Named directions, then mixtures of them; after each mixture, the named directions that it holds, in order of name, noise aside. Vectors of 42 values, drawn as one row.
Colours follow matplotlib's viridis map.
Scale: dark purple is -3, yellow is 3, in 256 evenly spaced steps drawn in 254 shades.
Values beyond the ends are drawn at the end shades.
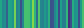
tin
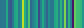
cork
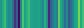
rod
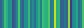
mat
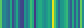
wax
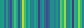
cork, mat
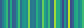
cork, mat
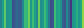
mat, rod, tin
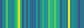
mat, rod, tin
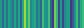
cork, mat, tin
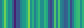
mat, rod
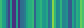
rod, wax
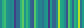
rod, tin, wax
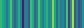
cork, wax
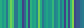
cork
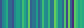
cork, mat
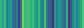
rod, tin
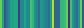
mat, wax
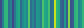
cork, mat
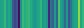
rod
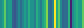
mat, rod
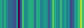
cork, rod, wax
